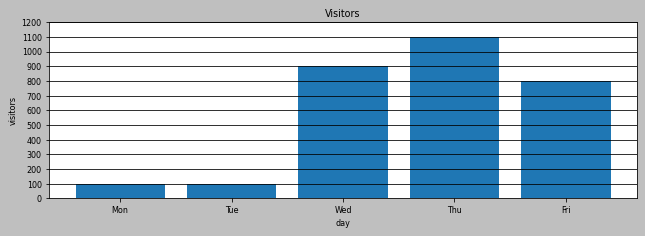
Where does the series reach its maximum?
Thu
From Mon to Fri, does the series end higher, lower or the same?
higher
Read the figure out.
Title: Visitors
x-axis: day, ticks Mon Tue Wed Thu Fri
y-axis: visitors, ticks 0 100 200 300 400 500 600 700 800 900 1000 1100 1200
Values:
100 100 900 1100 800
